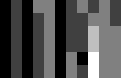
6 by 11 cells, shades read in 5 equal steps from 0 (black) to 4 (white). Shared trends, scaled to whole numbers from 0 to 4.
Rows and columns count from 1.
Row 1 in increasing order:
0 0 0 1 1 1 1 2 2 2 2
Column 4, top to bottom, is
2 1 1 1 1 1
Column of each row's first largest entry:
4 5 9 9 9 9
